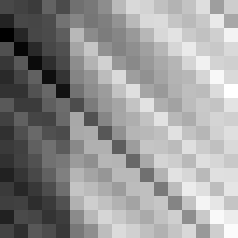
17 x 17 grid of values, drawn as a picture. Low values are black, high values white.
Seam: vertical, 30% of the way across, the right part higher. Grain: diagonal, down to the right. Ninth with the lowest average: top left. Slope: up to the right.
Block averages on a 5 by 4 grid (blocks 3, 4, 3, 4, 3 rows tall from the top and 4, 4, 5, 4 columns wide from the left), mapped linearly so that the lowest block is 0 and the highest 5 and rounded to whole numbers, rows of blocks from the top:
0 2 4 5
0 2 4 5
1 2 4 5
0 3 4 5
0 3 4 5
